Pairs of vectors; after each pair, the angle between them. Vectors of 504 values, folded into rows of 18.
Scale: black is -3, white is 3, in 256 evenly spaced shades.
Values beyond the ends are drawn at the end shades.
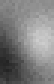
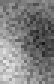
nearly opposite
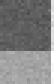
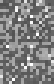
orthogonal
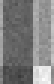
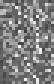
orthogonal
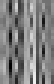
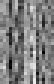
nearly parallel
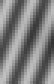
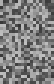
orthogonal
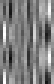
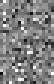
orthogonal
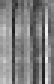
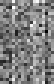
partly opposed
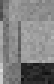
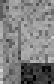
nearly parallel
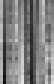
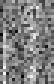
partly opposed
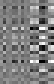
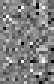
partly opposed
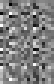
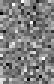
partly aligned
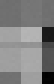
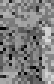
partly opposed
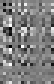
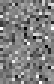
orthogonal
